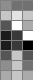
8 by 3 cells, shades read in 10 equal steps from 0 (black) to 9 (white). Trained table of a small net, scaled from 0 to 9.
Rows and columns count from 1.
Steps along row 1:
down same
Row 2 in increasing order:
7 7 8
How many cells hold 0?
1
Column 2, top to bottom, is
4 8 9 2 2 7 7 7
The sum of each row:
13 22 18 12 3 13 16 19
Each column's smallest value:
1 2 0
